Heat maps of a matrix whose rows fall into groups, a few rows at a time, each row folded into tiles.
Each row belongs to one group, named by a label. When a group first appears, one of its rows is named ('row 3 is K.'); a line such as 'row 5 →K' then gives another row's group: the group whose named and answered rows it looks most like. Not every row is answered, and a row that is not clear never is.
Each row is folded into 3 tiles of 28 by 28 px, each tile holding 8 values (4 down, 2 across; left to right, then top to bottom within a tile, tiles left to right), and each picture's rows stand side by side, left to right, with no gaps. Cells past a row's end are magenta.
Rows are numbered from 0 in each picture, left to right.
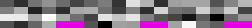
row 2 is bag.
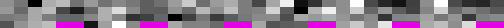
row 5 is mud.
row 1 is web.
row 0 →web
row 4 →mud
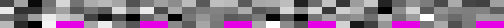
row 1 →bag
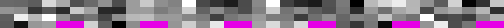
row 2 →mud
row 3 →mud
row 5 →bag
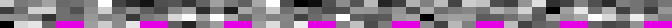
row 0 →web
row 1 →mud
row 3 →mud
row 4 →bag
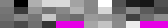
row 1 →mud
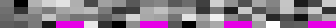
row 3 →bag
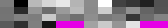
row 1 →mud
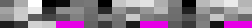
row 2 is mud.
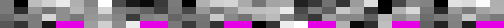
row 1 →mud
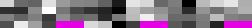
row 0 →web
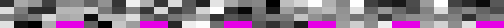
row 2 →web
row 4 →mud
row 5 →mud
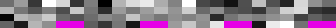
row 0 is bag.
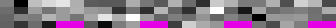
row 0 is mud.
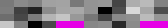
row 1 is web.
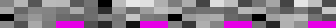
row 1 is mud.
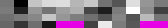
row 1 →web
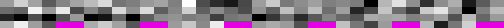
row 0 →bag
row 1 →bag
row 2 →mud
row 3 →bag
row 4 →web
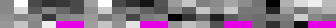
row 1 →mud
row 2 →bag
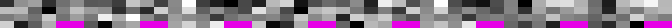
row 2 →mud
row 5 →mud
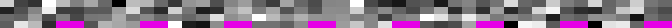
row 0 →web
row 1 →web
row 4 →mud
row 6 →web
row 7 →web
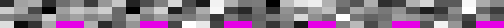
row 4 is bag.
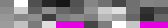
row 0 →mud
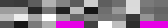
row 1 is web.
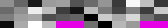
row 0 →web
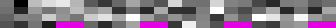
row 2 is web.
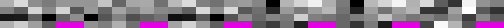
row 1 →bag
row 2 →bag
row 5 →web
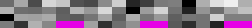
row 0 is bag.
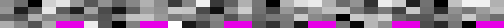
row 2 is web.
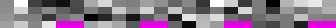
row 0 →mud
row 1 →bag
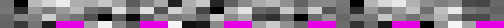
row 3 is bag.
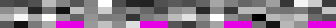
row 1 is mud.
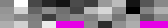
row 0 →mud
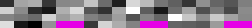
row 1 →web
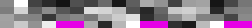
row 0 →mud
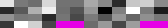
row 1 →web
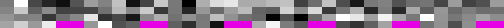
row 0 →mud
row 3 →bag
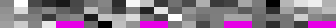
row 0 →mud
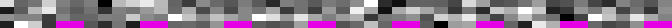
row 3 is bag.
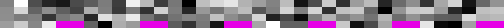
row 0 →mud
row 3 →bag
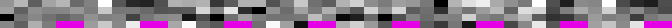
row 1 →mud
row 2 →bag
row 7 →mud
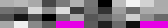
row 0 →bag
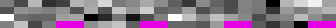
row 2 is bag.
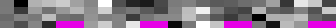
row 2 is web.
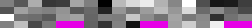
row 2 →mud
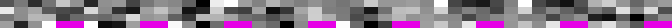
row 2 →web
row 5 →mud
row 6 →mud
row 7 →bag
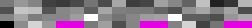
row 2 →bag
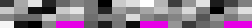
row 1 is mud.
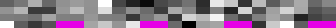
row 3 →web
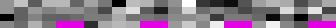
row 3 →bag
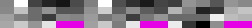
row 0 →mud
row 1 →mud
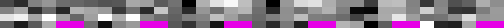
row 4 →web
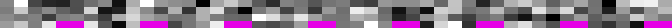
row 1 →web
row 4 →web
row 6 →bag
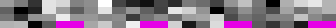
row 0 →web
